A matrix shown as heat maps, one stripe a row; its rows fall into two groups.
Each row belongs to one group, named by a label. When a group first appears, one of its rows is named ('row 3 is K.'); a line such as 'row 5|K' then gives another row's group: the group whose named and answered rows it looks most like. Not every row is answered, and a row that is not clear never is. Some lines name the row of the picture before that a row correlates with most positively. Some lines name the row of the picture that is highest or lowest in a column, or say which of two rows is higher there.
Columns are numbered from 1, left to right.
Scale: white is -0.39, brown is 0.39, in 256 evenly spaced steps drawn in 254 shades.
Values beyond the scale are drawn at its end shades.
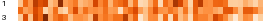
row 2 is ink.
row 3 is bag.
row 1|bag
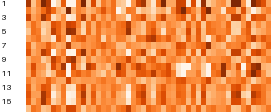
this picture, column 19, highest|10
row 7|bag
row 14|ink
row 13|ink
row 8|ink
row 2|bag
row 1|ink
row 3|ink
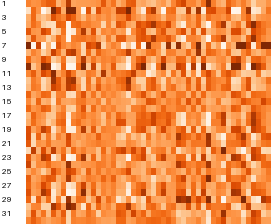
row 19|ink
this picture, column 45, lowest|10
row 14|ink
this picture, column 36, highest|10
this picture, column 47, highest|10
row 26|bag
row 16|ink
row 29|bag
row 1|bag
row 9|ink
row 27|ink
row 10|ink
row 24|bag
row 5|ink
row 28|ink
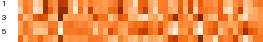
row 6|bag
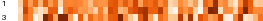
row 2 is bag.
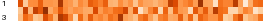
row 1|bag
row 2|bag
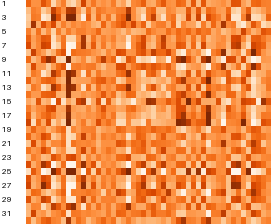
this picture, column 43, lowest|25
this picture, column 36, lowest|25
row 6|ink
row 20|ink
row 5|bag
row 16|bag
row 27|ink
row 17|bag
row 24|ink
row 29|ink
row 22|ink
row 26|ink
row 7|ink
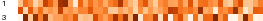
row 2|bag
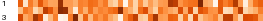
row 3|ink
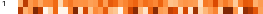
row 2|ink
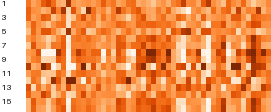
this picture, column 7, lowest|10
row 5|bag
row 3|ink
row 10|ink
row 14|ink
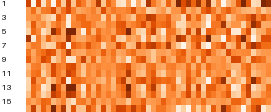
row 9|ink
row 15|ink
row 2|bag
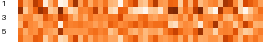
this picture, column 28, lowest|2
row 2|bag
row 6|ink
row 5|bag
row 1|ink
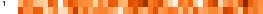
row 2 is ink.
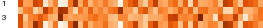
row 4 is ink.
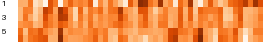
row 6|bag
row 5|bag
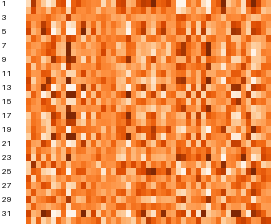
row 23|bag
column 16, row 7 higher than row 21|Yes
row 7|bag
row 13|ink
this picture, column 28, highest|31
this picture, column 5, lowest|1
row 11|ink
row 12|bag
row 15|ink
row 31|ink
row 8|bag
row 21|ink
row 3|bag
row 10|bag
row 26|bag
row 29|bag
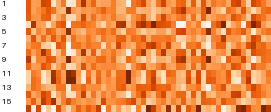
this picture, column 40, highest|4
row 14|ink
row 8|ink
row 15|bag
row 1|ink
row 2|bag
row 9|bag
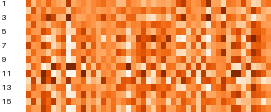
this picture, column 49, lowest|12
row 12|bag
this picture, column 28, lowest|10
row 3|bag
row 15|bag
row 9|ink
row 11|ink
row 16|ink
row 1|bag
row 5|ink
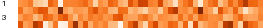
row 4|ink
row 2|bag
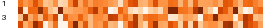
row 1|ink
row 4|ink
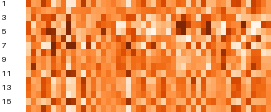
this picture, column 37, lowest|10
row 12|ink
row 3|bag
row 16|ink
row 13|ink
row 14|ink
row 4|bag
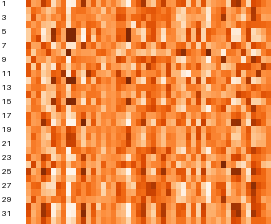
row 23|ink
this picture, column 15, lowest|30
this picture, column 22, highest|24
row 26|ink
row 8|bag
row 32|ink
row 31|ink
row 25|ink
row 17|ink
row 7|ink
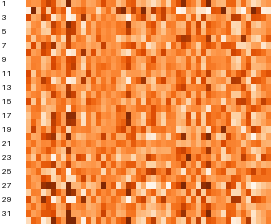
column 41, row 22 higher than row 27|No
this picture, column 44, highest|6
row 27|bag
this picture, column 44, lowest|2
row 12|ink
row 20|bag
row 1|bag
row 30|bag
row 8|ink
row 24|bag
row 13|bag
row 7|bag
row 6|bag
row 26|ink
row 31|bag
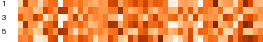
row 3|ink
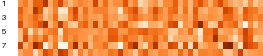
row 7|ink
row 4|bag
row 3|ink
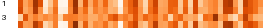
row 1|ink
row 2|ink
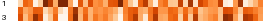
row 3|ink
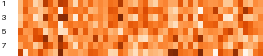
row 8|bag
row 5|ink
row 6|bag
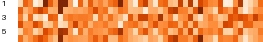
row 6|bag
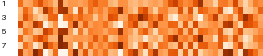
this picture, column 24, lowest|7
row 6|bag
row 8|ink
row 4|ink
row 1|bag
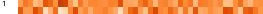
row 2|ink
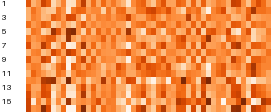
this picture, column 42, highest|16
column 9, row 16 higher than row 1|No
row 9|ink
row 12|bag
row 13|ink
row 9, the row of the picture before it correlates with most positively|2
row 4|ink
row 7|ink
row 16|ink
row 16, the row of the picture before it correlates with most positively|2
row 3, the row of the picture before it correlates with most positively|1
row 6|bag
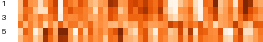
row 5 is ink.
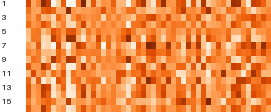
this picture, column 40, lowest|15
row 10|ink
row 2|bag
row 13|ink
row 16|ink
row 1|ink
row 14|ink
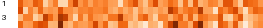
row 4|bag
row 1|ink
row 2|bag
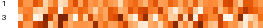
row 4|bag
